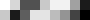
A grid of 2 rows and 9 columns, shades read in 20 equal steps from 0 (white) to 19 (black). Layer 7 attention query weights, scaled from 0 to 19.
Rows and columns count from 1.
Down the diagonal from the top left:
0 17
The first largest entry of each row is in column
9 9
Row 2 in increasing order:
2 2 4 5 8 12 14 17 19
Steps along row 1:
up up same down down same up up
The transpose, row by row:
0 4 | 3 17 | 13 12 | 13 2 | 4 2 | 1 5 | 1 8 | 7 14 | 17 19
